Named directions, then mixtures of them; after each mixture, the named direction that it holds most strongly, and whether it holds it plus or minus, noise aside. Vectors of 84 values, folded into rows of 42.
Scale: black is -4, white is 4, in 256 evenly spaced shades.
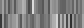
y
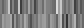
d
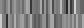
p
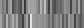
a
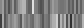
y, plus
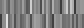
p, minus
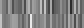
a, plus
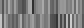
y, minus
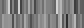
d, plus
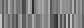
y, minus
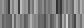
d, minus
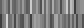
p, minus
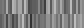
a, minus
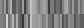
a, plus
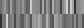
p, minus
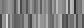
p, minus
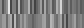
d, plus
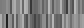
p, plus
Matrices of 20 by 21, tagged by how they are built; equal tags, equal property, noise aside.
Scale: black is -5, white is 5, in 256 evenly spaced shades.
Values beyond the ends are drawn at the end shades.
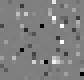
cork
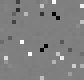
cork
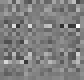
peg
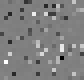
cork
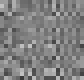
peg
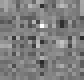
peg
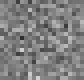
peg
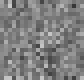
peg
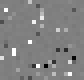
cork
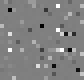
cork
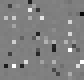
cork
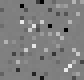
cork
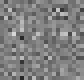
peg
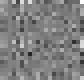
peg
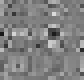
peg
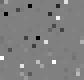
cork
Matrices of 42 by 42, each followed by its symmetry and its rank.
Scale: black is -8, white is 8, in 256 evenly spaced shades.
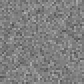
antisymmetric, full rank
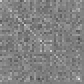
symmetric, rank five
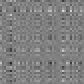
antisymmetric, rank two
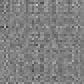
neither, rank five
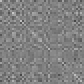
symmetric, rank five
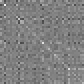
symmetric, rank five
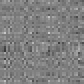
neither, rank three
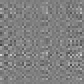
neither, rank three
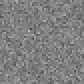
antisymmetric, full rank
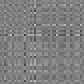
antisymmetric, rank two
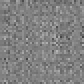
neither, rank five
